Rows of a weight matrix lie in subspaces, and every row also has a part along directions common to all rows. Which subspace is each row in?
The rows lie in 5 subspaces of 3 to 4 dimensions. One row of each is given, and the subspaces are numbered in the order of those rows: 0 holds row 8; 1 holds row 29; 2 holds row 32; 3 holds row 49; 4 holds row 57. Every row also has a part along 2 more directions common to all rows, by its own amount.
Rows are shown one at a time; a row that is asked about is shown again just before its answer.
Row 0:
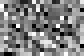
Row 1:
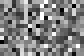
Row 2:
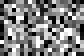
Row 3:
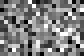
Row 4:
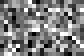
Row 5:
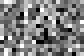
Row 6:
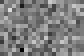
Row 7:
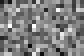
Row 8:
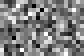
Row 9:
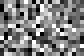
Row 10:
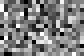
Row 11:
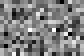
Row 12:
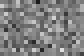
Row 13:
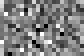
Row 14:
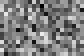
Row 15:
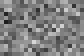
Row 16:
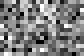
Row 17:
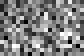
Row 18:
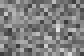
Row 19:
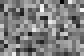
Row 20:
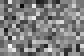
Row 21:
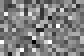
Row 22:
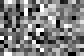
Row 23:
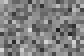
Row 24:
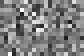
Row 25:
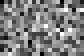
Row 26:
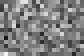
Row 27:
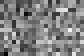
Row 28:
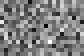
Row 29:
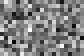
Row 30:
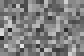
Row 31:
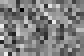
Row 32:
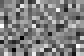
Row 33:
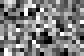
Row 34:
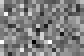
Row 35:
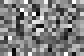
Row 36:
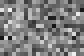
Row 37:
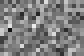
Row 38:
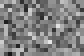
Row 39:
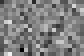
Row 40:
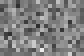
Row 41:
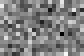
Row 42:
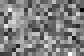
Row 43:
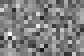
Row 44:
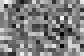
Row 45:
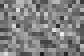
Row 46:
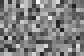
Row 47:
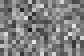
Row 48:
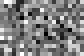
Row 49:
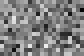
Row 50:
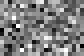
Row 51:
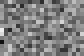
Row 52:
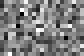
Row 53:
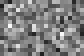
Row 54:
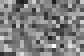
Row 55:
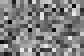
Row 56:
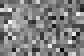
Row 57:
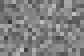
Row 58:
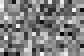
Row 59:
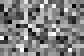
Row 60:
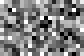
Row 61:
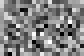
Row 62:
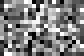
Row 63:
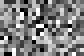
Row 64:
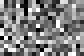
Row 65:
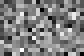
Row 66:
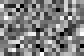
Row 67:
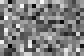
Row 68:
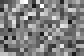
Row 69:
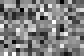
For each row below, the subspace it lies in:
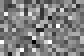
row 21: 4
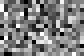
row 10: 0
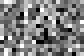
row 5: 0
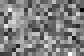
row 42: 3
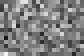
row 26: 0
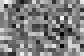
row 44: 0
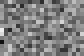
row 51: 2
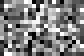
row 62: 3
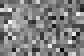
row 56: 3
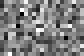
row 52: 1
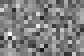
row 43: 3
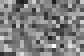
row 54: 0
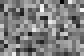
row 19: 1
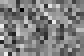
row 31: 1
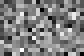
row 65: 4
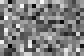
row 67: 2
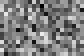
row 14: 1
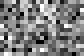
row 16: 4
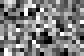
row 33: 0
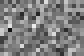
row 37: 2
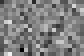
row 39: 4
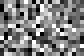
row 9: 3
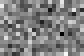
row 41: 4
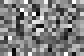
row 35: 1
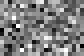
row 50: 2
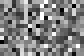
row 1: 4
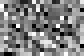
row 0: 0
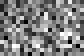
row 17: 3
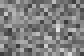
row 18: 3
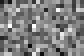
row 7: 2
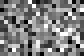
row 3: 3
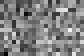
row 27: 0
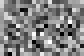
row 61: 1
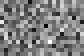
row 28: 0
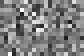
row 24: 1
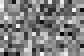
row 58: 4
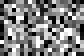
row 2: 2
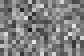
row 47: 1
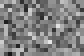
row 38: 4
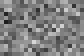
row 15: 4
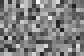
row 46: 2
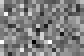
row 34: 4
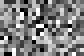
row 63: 1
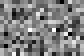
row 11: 1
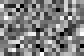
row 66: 2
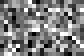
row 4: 3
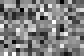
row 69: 1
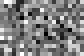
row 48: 0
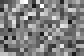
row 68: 0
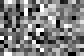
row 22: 2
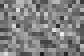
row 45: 0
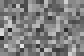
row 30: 2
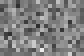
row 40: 3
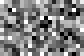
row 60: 4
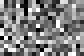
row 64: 2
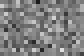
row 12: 3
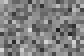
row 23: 1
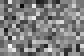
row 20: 2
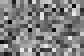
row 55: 4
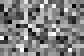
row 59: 4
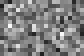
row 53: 2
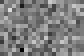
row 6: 4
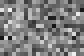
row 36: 3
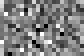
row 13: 4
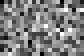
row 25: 2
